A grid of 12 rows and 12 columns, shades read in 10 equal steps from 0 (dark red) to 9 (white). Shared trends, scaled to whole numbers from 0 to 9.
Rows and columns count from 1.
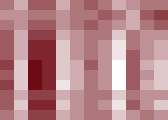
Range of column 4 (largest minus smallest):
3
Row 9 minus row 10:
-1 1 -2 -1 2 1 0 1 2 -1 1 2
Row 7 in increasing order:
0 1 2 3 3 5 6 6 7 7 7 9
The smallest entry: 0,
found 3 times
